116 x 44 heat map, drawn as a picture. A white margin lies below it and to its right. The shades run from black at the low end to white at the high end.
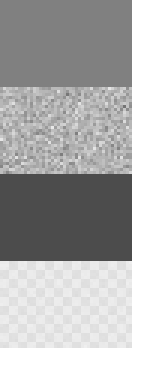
It is made of 4 by 1 panels. Panel 1,1: middling, flat. Panel 2,1: high, fine-grained. Panel 3,1: low, flat. Panel 4,1: very high, checkered, faint in contrast.
